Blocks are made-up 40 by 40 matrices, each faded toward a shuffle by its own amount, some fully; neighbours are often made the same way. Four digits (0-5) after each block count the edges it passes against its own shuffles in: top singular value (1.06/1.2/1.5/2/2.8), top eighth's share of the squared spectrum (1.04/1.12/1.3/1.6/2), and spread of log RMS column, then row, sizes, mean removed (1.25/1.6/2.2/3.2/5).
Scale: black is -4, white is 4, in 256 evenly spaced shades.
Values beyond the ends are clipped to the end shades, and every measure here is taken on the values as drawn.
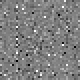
3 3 1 1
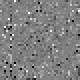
2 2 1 0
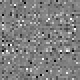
3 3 1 2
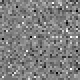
3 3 1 1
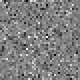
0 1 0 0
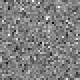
2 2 0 1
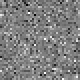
2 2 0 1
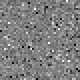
1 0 0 0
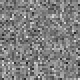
3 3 1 1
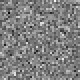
0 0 0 0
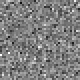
0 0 0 0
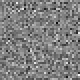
3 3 1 1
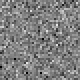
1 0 0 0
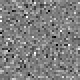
0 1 0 0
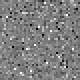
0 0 0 0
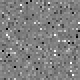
0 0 0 0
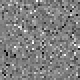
0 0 0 0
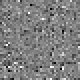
1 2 1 2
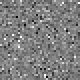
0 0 0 0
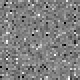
1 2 1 0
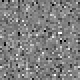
1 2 1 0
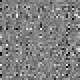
1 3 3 2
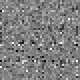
2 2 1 2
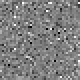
1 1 1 0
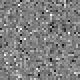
1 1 1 0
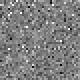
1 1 0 0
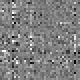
2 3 3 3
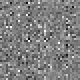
1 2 2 1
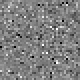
0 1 0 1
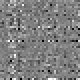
2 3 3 3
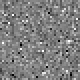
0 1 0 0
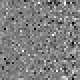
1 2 2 0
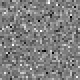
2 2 0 0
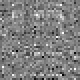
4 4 2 2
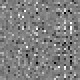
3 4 2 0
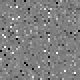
2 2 0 0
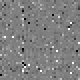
2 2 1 0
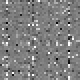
3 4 2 1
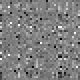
3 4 2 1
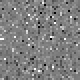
1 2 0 0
